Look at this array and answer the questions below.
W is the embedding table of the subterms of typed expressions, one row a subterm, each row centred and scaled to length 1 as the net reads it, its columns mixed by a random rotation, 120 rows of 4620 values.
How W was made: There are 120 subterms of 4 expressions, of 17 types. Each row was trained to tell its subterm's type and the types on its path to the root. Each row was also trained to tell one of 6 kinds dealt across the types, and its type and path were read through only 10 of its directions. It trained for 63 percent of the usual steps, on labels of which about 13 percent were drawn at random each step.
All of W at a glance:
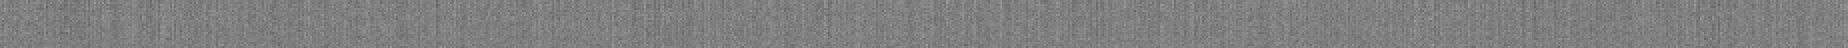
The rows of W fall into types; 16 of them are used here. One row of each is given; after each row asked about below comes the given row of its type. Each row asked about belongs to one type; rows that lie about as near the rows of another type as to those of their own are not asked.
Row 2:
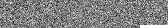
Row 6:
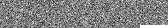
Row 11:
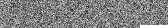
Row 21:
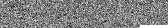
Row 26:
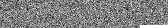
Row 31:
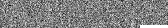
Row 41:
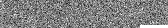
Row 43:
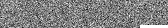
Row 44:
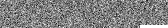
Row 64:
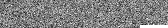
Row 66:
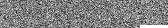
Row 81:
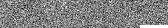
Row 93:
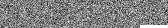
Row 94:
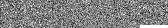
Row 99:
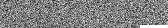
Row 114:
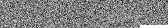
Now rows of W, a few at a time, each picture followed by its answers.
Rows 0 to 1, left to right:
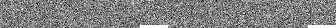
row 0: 6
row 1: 66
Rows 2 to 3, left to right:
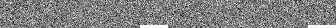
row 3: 81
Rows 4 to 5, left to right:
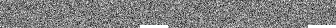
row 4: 41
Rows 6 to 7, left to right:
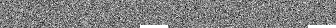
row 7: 26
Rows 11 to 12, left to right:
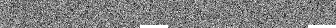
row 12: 44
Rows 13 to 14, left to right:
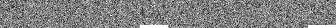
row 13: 21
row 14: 99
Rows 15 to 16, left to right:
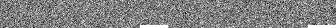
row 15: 26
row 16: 44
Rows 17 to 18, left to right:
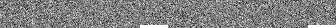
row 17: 2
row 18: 81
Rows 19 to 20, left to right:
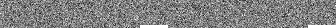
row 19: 99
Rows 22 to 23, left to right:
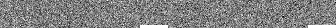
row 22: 66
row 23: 26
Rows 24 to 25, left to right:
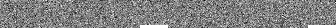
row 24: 114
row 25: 66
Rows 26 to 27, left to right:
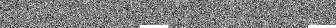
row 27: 11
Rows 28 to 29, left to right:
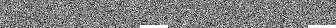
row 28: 64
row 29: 66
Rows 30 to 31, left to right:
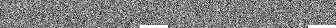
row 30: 94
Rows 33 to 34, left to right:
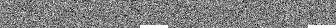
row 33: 81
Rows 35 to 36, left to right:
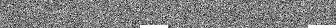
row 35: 64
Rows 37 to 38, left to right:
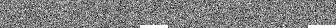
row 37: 64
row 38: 114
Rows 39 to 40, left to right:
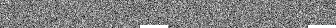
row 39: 81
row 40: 43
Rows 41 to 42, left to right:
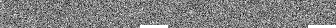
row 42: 81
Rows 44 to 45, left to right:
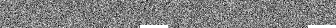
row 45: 11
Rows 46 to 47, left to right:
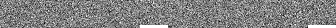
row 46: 41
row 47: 43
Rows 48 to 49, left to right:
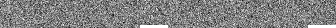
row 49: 81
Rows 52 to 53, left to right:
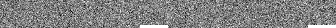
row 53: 44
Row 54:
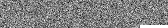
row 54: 43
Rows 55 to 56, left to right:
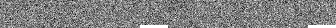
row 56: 114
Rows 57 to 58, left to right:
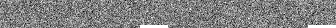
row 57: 41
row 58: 6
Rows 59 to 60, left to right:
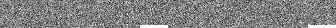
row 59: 43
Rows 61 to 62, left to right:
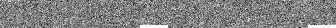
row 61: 11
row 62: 44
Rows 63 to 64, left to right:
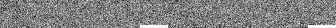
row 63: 114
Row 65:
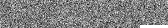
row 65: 99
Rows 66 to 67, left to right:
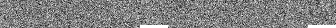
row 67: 21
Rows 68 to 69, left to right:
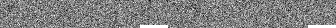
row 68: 21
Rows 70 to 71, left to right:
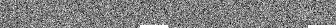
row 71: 99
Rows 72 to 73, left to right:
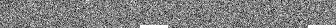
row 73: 94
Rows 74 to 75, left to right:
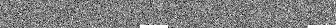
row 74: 21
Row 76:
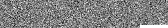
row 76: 26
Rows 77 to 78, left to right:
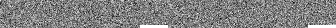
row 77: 41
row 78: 26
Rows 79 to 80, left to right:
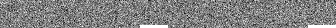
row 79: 21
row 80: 114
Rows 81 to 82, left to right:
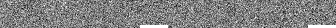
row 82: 93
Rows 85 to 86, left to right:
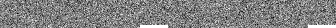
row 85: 44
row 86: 114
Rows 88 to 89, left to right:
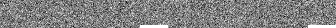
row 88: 6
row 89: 11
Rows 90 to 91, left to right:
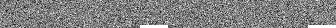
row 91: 64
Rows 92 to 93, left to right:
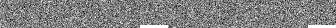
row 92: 41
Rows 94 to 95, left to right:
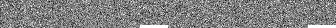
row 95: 21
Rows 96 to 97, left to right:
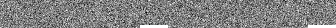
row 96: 99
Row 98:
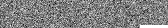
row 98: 94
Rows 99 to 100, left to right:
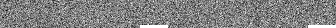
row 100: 81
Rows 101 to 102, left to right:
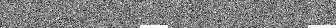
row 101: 31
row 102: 11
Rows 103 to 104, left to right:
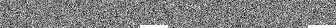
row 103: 44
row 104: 94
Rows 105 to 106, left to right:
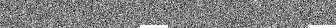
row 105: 44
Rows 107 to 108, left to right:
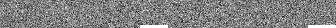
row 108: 26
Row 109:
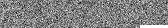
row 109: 43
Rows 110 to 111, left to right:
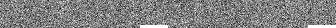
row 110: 64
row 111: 66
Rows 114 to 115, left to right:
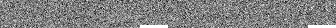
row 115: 114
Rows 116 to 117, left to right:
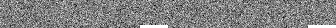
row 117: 21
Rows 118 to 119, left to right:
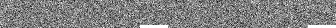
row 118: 11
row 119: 94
